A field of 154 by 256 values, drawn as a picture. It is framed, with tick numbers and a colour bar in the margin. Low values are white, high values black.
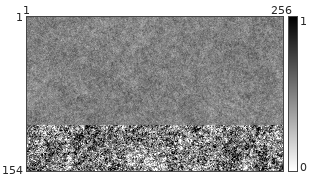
Seam: horizontal, 70% of the way down, the top part calmer. Stripes: none. Histogram: heavy tails on both sides. Average level on the scale: 50%.
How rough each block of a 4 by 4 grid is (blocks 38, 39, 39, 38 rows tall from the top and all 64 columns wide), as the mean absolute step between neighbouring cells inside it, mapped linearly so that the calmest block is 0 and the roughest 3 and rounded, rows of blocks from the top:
0 0 0 0 / 0 0 0 0 / 1 1 1 1 / 3 3 3 3
